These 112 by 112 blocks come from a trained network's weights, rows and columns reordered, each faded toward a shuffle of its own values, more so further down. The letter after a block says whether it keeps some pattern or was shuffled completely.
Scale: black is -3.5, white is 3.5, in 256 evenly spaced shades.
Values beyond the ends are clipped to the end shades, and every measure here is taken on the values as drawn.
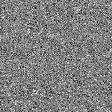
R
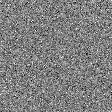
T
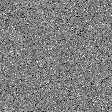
T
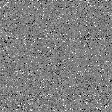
R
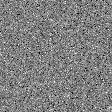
T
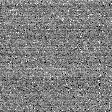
R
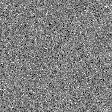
T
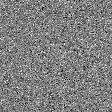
T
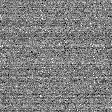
R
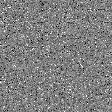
R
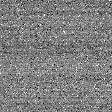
R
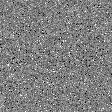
T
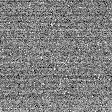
R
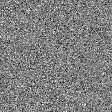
R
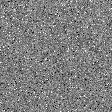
T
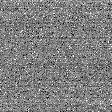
R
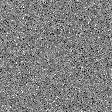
T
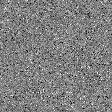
R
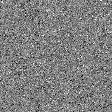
R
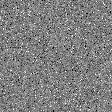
T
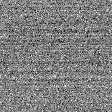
R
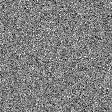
T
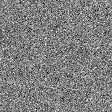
R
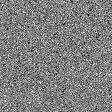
T
